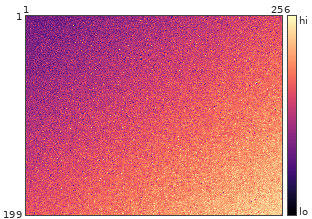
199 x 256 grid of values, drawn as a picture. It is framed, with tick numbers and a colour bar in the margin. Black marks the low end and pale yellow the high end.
The values follow a bell shape. There is an overall slope up to the bottom right. No regular stripes run through it. The bottom right is the ninth with the highest average.
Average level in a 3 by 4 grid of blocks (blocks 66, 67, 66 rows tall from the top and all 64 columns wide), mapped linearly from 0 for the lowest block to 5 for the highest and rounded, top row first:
0123 | 1234 | 2345
